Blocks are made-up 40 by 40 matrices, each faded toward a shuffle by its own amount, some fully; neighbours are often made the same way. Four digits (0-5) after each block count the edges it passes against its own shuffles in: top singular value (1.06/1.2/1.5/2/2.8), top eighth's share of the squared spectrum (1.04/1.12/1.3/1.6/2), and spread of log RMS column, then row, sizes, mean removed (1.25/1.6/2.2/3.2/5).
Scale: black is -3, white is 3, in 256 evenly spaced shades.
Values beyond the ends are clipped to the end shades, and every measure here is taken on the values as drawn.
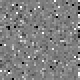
3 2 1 0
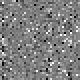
3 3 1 0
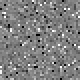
1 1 0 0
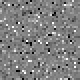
1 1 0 1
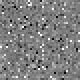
1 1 0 0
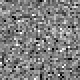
0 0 0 0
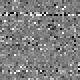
2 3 0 3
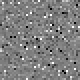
0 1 0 0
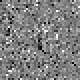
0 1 1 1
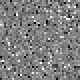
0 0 0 0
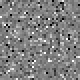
0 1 0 0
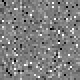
1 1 0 0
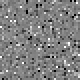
0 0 0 0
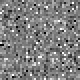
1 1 0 0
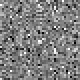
2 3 2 0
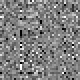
3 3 2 0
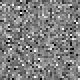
2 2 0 0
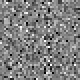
2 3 2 0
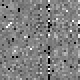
3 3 1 0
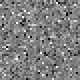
0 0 0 0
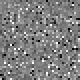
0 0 0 0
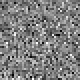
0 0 0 2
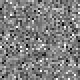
0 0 1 0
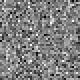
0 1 0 0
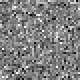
0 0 0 1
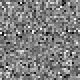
0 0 0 1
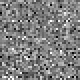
1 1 0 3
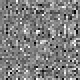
3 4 2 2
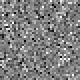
1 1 0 0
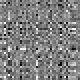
4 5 3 3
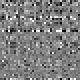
4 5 1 3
